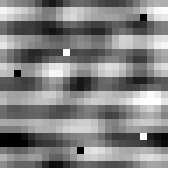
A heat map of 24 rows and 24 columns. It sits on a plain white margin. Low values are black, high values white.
Ninth with the lowest average: bottom left. Stripes: horizontal, repeating 6 times. Lone odd cells: 5, 2 higher and 3 lower than their neighbours.
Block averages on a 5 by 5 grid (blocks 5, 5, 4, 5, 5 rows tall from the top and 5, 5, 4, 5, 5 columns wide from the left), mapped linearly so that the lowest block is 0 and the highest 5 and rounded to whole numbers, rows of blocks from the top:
31213 | 32234 | 24132 | 33435 | 00322
